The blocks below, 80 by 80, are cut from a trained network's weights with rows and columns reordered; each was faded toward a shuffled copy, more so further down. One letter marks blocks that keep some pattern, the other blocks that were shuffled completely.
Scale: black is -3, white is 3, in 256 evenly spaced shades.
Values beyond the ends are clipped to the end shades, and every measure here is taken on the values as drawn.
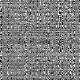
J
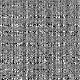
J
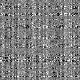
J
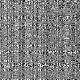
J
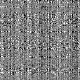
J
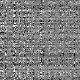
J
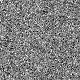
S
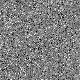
S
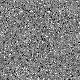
S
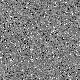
S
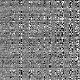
J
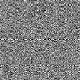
J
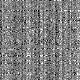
J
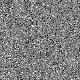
S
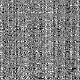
J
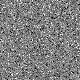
S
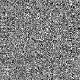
J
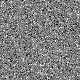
S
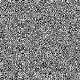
J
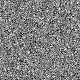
S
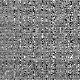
J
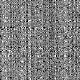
J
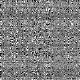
J
